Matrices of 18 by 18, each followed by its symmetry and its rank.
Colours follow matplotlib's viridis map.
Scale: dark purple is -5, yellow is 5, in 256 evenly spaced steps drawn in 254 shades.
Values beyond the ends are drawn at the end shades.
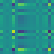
neither, rank one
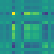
symmetric, rank one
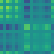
symmetric, rank one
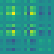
symmetric, rank one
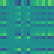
neither, rank one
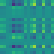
neither, rank one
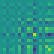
symmetric, rank two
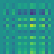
neither, rank one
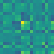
symmetric, rank two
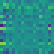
neither, rank three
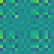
symmetric, rank two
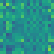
neither, rank three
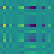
neither, rank one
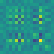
symmetric, rank two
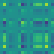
symmetric, rank one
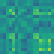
symmetric, rank two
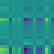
neither, rank one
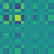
symmetric, rank one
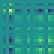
symmetric, rank one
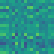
neither, rank three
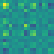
symmetric, rank two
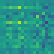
neither, rank three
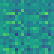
neither, rank three
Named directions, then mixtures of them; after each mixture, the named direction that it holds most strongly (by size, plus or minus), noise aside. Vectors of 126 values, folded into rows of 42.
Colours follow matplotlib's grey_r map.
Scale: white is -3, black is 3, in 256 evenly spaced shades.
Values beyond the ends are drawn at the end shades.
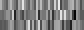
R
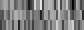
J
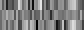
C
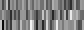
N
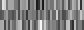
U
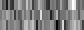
C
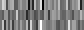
U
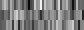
J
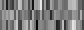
C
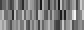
R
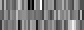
C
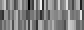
J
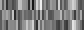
C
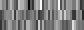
R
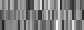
J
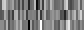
U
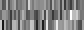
N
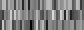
N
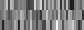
J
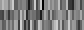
J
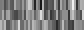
J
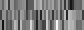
N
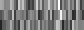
R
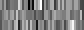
C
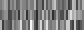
N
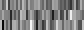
N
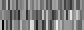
N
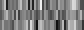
C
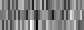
N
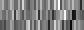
R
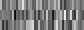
R
